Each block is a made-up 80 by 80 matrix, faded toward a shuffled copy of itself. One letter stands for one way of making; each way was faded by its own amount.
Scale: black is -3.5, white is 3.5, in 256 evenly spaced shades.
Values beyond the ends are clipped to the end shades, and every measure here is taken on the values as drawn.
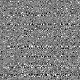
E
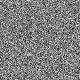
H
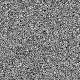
H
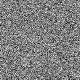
H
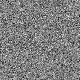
H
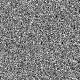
H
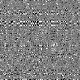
E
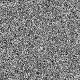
H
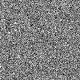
H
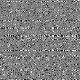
E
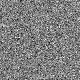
H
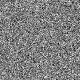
H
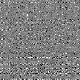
E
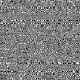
E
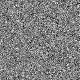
H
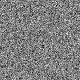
H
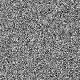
H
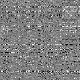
E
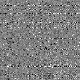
E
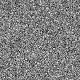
H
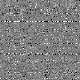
E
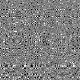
E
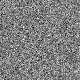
H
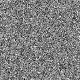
H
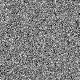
H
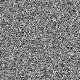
H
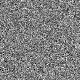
H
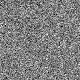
H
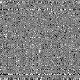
E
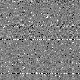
E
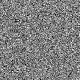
H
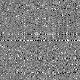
E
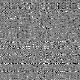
E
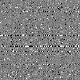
E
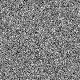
H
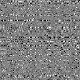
E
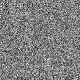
H
